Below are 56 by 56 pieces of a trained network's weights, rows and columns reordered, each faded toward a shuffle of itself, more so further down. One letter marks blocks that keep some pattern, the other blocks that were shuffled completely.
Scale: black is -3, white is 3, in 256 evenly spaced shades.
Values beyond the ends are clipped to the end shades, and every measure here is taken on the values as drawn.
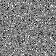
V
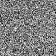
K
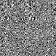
K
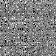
K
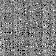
K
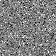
V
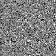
K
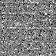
K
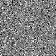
K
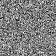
V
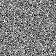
V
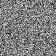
V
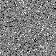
V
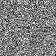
K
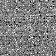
K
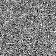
V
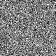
V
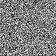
V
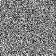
K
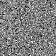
K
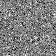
K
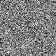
K
